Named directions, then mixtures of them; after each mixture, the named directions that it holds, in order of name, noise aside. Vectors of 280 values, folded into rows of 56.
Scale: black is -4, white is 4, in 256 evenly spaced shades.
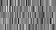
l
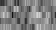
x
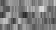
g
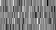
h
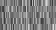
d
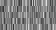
d, h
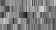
d, g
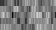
x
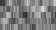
g, x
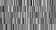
d, h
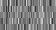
l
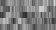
g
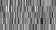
d, l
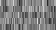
g, h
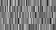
h, l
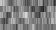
g, x
